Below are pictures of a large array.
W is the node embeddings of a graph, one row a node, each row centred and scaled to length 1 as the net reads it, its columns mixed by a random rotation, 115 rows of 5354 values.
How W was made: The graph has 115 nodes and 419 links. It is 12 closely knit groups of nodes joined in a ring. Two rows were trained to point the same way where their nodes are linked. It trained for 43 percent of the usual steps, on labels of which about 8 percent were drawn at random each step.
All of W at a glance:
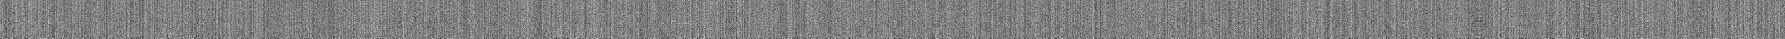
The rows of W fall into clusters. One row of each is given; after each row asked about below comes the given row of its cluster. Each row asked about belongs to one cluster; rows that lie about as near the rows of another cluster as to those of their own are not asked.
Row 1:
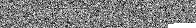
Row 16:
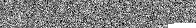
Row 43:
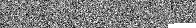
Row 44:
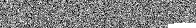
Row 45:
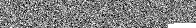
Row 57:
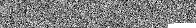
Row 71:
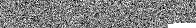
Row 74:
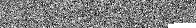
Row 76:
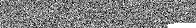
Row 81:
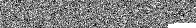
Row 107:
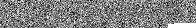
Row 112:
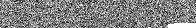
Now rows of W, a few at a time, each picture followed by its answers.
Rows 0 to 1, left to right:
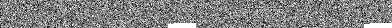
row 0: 45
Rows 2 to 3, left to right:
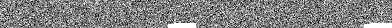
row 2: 71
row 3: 76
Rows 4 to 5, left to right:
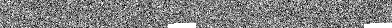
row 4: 81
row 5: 74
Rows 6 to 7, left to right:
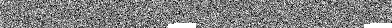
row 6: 81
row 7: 16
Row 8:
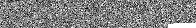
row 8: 1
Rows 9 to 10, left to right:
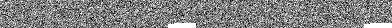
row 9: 81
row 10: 43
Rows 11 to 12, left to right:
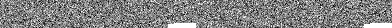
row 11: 76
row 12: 81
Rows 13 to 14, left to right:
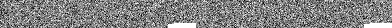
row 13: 1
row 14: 76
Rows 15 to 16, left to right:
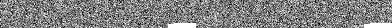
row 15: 45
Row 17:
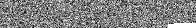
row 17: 57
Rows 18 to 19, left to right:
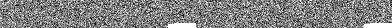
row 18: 81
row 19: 112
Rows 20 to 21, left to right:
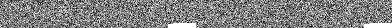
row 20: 1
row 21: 1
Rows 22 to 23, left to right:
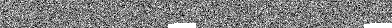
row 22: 81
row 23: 71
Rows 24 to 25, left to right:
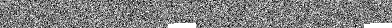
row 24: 43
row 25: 107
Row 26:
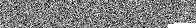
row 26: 76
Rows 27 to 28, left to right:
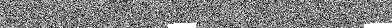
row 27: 74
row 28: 76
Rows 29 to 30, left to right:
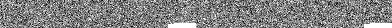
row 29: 76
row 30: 16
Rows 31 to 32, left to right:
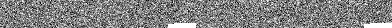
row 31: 107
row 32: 74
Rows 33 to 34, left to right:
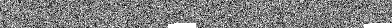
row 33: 81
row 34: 71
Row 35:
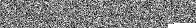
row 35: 43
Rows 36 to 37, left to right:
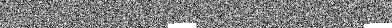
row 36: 44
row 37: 1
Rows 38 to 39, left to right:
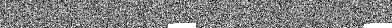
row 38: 1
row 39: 112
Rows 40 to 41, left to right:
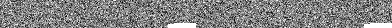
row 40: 112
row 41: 107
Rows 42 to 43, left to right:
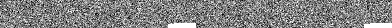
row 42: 71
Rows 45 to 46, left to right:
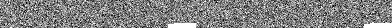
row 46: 81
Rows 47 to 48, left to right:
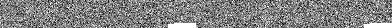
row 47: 76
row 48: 71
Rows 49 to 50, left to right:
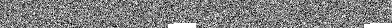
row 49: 1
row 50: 16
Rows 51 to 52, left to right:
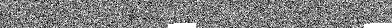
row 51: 43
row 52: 76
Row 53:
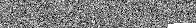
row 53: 57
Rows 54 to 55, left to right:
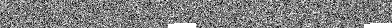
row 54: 43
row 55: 107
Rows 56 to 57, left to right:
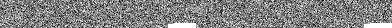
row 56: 16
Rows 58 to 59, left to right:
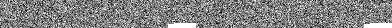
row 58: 45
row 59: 57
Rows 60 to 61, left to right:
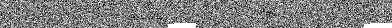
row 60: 43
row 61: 107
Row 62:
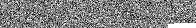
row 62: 43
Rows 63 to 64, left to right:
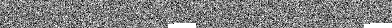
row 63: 43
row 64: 43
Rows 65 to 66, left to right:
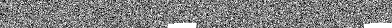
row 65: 44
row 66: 44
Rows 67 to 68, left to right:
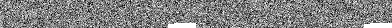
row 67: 81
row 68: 57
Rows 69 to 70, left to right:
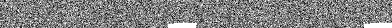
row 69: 44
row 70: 44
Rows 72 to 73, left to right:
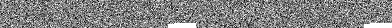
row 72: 43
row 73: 76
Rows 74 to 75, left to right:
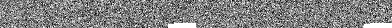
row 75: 112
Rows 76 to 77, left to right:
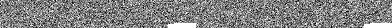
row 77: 81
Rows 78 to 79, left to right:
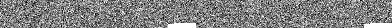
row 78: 71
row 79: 43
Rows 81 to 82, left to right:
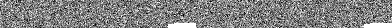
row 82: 112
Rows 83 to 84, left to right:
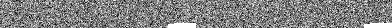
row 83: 112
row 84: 74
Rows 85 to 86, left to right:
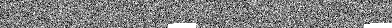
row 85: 1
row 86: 57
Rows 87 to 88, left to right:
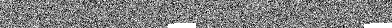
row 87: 112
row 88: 74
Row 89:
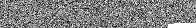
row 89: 1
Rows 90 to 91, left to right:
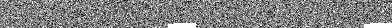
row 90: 74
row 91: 107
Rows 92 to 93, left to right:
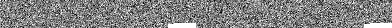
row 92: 1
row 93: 57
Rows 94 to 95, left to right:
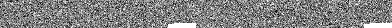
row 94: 1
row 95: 74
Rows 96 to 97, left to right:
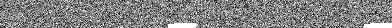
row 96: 16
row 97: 81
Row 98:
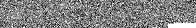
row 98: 74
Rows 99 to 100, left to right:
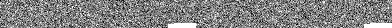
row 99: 45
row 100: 16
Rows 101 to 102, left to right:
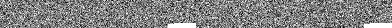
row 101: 112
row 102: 74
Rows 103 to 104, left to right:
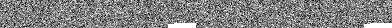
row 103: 107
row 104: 45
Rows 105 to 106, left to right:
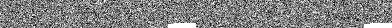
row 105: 71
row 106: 107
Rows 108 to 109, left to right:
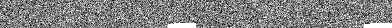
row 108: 71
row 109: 57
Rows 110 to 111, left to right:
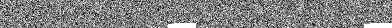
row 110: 71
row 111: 45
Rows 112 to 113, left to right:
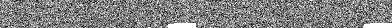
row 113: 112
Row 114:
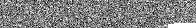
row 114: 76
